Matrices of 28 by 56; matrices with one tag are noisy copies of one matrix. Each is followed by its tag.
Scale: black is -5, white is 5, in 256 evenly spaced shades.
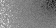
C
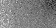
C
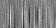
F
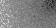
C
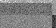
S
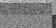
S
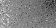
C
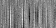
F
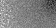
C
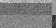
S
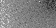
C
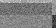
S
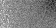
C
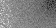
C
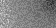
C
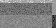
S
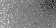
C
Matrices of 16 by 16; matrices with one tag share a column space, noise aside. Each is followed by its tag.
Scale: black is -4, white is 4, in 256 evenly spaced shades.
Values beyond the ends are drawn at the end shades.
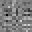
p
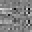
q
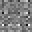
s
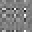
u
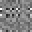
u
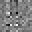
s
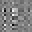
p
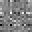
s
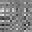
p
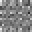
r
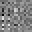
p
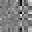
r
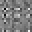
u
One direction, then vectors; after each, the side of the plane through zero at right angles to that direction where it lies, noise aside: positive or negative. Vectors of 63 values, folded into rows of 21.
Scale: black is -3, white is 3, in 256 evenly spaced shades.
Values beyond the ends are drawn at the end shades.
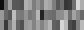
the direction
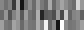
positive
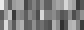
negative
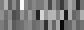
negative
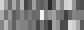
negative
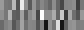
negative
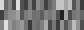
negative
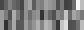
positive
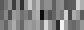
positive
